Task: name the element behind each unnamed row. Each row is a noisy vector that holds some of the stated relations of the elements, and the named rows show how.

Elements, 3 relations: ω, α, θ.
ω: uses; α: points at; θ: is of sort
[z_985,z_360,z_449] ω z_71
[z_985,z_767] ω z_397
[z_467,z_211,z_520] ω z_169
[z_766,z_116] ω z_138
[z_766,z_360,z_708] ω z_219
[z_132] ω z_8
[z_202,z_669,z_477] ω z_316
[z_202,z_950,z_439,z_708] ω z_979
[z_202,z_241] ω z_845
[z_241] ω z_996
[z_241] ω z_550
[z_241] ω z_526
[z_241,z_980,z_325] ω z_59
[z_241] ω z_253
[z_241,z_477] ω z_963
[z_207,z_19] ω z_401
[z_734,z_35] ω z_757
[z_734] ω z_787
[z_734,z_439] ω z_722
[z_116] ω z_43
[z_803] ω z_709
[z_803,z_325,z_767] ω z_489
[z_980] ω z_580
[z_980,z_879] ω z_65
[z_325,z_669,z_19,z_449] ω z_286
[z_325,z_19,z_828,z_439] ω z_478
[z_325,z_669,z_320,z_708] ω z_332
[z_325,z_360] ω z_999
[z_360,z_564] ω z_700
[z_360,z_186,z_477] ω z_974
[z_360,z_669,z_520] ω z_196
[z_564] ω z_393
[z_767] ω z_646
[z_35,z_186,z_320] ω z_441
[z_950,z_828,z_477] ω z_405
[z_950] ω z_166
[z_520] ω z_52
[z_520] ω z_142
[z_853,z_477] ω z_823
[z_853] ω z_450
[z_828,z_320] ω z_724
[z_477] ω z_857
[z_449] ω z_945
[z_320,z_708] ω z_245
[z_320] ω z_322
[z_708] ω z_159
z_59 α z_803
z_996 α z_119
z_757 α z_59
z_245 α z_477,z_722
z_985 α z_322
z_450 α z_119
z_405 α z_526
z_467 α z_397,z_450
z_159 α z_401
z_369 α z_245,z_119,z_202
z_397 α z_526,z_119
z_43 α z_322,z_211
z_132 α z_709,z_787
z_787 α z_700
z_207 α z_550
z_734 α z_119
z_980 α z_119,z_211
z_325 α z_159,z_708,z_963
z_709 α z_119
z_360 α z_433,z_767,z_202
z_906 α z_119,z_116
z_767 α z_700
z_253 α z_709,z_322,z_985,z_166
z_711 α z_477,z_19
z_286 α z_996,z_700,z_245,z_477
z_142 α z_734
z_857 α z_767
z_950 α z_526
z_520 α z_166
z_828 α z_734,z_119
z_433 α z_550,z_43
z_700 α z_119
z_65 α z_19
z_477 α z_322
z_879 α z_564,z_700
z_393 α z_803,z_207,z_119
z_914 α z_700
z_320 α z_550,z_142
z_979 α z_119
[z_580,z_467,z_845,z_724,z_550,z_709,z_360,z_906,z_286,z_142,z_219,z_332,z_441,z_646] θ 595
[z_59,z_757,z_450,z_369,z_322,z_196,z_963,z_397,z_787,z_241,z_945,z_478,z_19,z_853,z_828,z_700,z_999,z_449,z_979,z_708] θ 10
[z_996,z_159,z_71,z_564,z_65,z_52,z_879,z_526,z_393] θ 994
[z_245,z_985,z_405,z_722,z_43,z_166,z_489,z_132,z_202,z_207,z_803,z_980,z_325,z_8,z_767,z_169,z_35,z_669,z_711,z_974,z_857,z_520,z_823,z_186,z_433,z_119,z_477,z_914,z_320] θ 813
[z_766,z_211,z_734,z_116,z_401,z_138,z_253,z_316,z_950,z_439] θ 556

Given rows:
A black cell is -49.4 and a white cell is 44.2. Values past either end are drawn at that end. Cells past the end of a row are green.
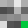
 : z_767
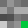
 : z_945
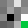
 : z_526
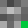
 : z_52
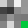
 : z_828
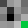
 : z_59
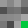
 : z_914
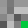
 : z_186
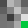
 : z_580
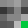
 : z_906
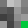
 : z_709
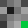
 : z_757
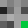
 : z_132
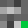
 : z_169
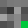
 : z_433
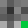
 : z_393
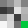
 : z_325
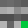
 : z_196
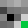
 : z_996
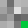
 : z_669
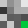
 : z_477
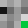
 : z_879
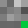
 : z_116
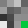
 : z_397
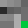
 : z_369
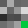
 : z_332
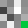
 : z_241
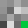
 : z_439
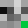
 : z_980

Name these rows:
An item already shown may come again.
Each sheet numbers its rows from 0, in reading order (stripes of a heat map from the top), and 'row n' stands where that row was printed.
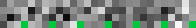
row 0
z_845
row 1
z_360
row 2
z_253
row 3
z_520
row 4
z_433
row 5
z_142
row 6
z_241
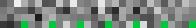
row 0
z_119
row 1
z_65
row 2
z_828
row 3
z_803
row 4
z_467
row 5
z_646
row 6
z_564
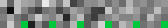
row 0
z_320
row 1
z_734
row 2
z_65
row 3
z_979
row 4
z_853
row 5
z_766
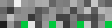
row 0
z_734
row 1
z_397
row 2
z_700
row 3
z_489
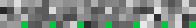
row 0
z_980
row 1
z_245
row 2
z_857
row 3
z_722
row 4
z_116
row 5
z_325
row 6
z_708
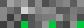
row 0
z_322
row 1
z_138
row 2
z_43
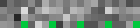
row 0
z_159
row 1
z_853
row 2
z_35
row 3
z_245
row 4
z_138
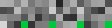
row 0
z_985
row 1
z_166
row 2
z_963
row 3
z_787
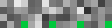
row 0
z_202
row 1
z_708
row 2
z_478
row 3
z_711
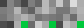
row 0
z_8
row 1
z_853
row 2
z_950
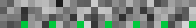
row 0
z_211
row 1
z_19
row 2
z_401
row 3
z_489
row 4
z_450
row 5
z_65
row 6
z_405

